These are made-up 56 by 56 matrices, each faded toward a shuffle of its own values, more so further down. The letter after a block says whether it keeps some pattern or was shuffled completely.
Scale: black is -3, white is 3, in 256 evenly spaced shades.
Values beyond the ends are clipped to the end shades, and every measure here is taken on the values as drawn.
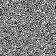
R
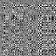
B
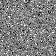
R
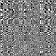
B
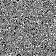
R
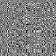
B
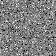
R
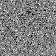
R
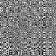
B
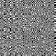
B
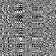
B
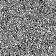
R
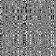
B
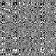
B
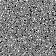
R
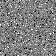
R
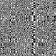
B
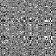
B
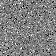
R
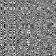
B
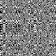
B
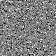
R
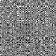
B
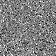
R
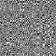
B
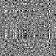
B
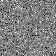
R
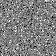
R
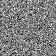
R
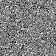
R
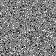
R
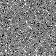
R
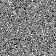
R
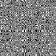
B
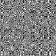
B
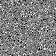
R
